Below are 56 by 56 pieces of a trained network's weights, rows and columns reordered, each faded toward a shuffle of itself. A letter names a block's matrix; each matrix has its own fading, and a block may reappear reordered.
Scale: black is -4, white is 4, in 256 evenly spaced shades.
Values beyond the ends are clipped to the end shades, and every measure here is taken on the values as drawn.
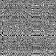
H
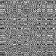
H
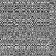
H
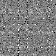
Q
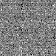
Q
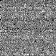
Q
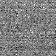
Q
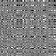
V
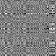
V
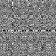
H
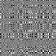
V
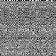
H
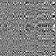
V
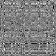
H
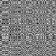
V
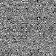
Q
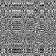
H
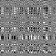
V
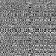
H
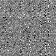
Q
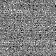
Q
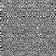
H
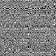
H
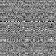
H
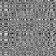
V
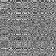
H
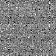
Q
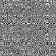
H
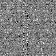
Q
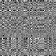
V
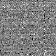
Q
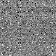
Q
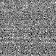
Q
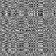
V
